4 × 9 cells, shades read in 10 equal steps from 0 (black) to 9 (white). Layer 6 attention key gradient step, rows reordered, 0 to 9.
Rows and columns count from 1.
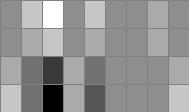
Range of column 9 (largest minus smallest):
2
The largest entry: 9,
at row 1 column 3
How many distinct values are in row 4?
6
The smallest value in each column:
5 4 0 5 3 5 5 5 5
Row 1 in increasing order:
5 5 5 5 5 6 7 7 9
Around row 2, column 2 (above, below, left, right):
7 4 5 7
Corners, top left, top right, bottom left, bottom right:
5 5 7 7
